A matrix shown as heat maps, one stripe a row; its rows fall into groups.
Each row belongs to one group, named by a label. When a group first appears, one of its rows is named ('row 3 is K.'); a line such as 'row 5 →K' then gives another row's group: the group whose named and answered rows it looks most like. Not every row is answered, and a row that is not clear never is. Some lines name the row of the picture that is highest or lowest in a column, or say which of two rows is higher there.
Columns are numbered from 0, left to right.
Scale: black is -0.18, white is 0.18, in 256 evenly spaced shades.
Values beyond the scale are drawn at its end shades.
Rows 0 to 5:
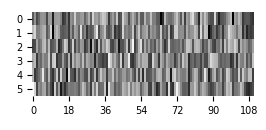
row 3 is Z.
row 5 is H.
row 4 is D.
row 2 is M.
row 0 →H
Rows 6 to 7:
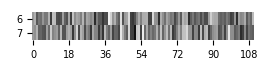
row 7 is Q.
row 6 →Z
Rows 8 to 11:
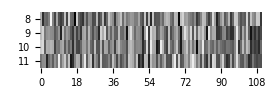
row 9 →H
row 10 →H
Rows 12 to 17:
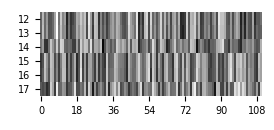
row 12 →Q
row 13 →Q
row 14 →Z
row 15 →M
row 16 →M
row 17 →M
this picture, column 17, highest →17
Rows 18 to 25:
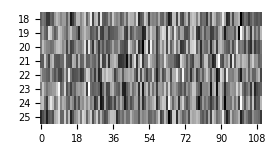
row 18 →Q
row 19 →Z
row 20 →Q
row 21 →M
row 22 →D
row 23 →Q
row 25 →Q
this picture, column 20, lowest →22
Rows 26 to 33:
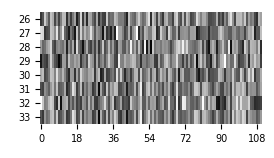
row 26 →M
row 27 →Z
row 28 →D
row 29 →D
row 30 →Z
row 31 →M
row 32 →H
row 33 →M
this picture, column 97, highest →29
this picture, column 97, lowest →26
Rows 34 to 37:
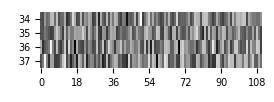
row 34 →M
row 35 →Q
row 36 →D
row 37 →M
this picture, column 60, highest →37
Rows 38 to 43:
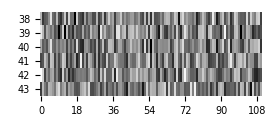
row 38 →D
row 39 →H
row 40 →D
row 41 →M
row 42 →H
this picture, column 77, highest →43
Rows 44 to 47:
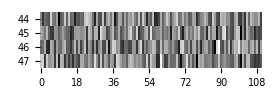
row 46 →M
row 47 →H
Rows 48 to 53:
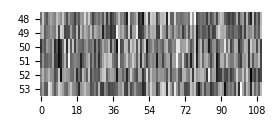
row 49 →Z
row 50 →D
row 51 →D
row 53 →Z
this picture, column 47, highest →50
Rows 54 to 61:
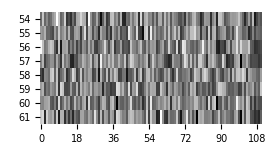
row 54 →Q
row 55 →Q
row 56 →H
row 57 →H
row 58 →M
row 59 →Z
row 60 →Q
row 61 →H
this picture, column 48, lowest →58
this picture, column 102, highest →58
